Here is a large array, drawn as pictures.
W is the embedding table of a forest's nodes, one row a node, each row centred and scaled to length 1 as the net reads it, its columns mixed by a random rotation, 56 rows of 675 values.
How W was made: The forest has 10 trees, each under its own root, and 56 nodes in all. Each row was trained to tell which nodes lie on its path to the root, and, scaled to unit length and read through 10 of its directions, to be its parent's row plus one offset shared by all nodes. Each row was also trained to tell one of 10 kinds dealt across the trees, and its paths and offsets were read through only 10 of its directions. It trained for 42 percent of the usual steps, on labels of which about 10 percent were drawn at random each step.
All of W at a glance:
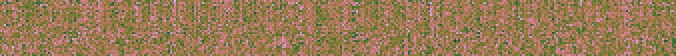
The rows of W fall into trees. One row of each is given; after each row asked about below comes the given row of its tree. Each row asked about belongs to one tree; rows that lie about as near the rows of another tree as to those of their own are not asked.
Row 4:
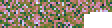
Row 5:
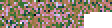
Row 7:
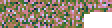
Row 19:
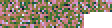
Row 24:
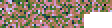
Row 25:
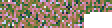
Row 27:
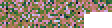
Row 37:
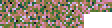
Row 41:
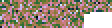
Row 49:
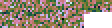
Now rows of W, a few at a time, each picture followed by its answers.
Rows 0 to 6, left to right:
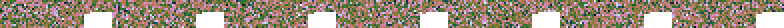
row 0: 5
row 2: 37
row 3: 27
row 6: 41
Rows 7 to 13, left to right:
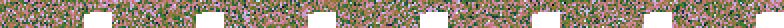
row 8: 25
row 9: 37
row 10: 27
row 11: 24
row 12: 7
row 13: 37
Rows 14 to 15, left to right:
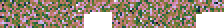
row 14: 37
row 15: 25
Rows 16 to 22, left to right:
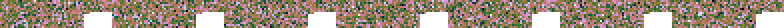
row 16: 7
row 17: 27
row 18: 5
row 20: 37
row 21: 19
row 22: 24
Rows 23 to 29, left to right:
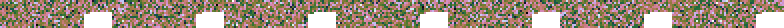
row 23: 27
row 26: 24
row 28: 5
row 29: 19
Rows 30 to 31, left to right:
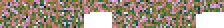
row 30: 4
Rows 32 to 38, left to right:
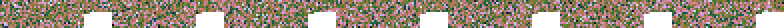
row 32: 19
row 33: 19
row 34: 49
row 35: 41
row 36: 7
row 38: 4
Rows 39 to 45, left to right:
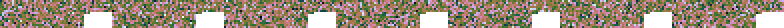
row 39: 5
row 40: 7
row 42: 24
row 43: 4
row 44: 25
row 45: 24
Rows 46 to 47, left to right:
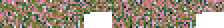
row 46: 25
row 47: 37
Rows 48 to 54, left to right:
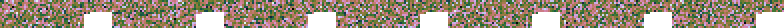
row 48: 4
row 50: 19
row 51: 49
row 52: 5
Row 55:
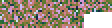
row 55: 41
